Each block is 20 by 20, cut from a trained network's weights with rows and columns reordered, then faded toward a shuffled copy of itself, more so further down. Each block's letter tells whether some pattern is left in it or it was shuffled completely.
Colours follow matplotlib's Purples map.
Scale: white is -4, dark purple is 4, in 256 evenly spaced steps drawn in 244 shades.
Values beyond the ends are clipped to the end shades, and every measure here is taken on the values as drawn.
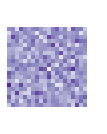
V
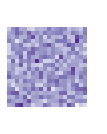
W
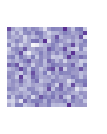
V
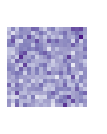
V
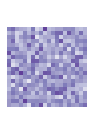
V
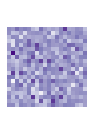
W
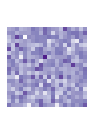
V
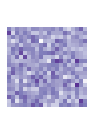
V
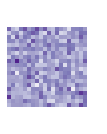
V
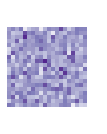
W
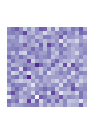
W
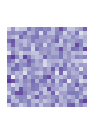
V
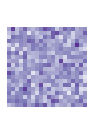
V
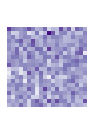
W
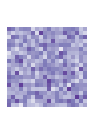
V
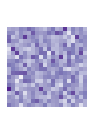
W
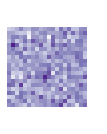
W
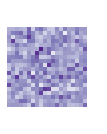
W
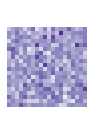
V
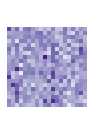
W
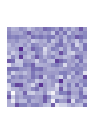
W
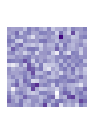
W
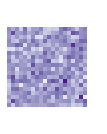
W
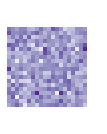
V
